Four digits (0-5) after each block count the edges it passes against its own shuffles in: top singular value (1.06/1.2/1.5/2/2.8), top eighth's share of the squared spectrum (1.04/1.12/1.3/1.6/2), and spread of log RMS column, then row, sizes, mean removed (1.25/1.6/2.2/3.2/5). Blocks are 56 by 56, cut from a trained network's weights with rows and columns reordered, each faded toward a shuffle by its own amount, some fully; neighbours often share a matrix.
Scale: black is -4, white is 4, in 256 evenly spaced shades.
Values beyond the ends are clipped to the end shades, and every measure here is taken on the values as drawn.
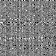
3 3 0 3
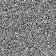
1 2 0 0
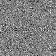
2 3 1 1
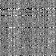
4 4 0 3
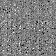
2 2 0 1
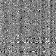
3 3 0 2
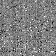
2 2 0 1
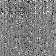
3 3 0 2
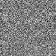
3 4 1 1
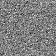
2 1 0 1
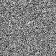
1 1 0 0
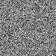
0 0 0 0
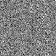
2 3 1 0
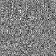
3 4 2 2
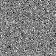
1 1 0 0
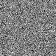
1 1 0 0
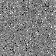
1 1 0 0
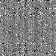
2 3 0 2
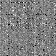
2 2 0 1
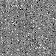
1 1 0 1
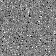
0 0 0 0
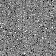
0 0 0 0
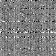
3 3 0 3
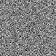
2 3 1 1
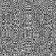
3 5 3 2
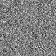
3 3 1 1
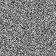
0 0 0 0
